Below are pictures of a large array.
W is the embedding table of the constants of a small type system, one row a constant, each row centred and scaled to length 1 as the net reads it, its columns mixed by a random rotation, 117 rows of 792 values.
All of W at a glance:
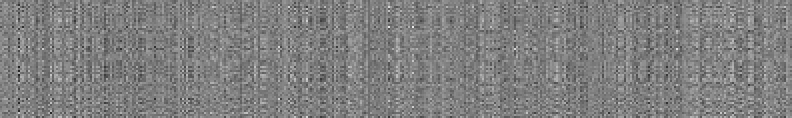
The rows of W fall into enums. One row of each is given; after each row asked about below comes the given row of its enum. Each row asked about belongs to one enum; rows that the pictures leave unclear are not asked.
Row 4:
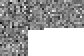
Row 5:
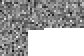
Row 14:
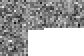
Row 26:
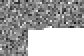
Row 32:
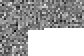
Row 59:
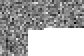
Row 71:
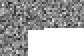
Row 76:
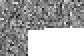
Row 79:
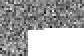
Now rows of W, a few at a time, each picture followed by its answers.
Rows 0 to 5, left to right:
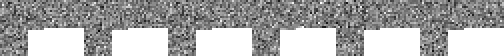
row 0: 71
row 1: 32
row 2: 71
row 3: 26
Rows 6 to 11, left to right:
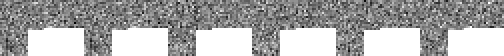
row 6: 59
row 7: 59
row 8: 4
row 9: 79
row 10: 5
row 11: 26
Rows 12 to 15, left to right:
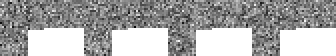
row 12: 4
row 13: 79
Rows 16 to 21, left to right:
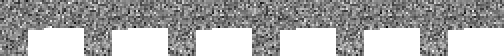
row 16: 26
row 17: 79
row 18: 79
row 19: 71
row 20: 79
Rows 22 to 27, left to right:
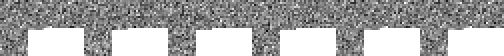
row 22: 26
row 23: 79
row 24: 71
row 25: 32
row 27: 26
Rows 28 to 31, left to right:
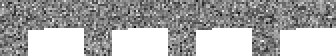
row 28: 71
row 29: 79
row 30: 5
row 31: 14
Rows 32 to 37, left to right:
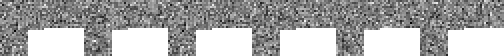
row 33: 14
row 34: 32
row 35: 71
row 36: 59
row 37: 76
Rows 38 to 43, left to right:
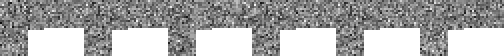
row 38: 4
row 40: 14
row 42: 71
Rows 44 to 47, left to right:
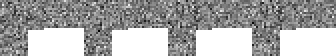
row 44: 71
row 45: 32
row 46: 4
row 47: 4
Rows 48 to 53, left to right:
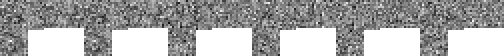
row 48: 14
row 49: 14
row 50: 4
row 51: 76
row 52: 32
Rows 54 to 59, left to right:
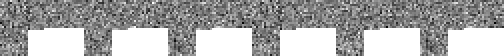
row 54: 4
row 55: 26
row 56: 59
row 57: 4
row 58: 79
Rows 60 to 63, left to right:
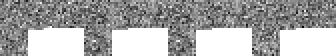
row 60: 26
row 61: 14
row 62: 14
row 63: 79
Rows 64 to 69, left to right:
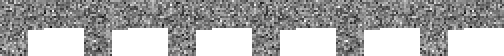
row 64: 79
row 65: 14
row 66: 71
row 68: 14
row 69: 79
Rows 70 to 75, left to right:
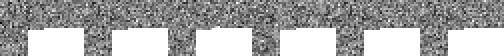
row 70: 4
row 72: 26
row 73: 14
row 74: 71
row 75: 71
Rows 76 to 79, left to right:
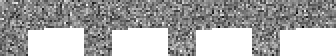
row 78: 79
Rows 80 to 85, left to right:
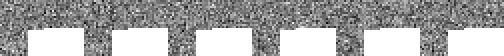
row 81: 4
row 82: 32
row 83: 59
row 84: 14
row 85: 5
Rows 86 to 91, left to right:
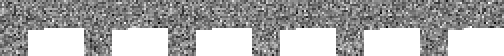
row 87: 59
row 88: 71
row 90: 79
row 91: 26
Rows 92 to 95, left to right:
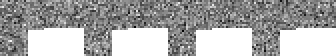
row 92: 14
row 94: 32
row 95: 5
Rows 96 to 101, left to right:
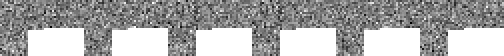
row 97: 26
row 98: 4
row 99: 4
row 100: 59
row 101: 5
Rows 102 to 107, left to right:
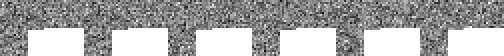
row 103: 71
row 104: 32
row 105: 5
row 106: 14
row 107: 26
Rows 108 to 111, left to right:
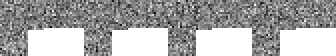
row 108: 79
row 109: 5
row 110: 4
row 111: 71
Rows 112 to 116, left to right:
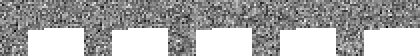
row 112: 32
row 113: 32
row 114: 14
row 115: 71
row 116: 79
